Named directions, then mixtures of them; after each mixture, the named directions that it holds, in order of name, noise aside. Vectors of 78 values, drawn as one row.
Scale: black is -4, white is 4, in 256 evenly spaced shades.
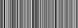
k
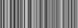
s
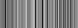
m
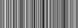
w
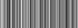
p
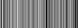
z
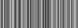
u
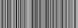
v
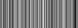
u, w, z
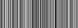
k, w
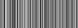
k, p, s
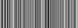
u, v, w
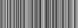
s, v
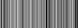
z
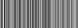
k, u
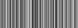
k, u, v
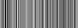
k, m, v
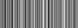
w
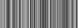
p, u, w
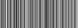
s, v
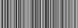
u, v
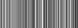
m, z
